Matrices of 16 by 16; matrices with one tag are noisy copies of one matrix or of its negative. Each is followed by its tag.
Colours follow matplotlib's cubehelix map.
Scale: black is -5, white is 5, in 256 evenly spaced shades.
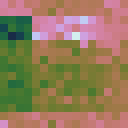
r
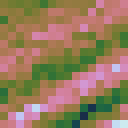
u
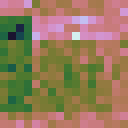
r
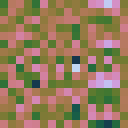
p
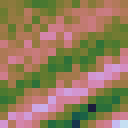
u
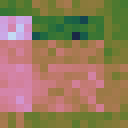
r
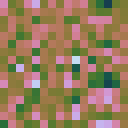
p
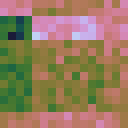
r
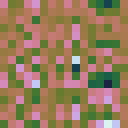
p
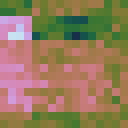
r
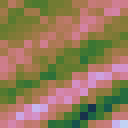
u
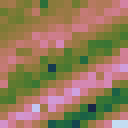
u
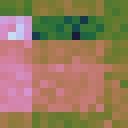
r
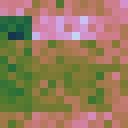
r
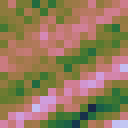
u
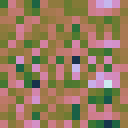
p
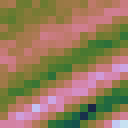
u
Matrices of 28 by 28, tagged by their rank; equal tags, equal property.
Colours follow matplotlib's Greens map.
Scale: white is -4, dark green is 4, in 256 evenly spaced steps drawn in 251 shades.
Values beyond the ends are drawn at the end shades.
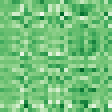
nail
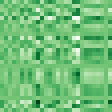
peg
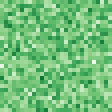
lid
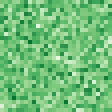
lid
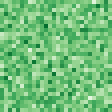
lid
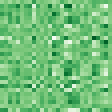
nail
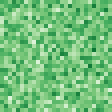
lid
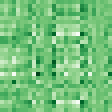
nail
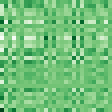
peg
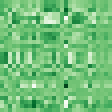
nail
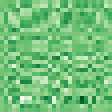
nail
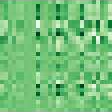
peg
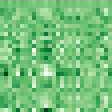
nail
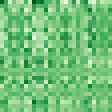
peg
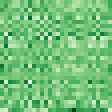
nail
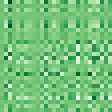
peg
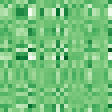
peg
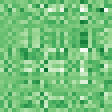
nail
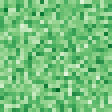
lid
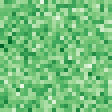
lid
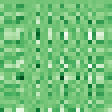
peg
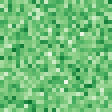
lid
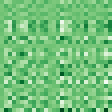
peg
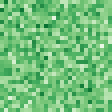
lid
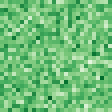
lid
